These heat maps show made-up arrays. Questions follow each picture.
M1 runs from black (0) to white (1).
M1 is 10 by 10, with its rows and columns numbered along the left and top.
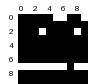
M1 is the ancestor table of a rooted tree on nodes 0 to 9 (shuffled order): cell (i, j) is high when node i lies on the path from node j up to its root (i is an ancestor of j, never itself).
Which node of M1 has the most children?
7
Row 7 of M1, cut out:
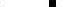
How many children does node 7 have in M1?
4
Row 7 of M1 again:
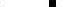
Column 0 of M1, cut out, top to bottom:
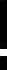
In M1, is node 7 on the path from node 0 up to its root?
yes
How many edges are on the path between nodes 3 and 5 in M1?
4
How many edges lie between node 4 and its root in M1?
1
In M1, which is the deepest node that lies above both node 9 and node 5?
0
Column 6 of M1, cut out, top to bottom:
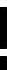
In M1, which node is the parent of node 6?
0
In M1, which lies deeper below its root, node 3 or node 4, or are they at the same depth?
node 3
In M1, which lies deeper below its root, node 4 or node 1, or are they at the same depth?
the same depth
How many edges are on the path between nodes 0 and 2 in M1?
2
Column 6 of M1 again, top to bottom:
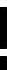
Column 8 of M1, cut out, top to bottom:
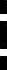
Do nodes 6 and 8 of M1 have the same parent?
no
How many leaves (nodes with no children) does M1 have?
7
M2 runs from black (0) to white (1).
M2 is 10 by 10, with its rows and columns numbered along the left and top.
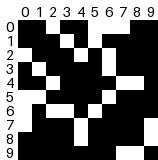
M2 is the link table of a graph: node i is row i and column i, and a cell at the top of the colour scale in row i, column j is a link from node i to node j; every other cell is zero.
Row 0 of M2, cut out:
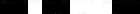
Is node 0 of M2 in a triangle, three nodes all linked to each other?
yes
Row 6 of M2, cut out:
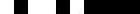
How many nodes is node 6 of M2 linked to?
4
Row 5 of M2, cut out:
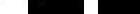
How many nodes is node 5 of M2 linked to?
3
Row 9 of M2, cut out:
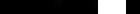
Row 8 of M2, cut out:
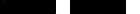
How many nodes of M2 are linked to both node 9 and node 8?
0
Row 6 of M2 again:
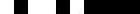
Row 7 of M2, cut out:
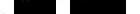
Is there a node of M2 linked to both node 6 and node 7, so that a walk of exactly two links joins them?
yes
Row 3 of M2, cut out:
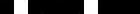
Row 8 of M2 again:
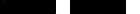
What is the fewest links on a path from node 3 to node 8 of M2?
4
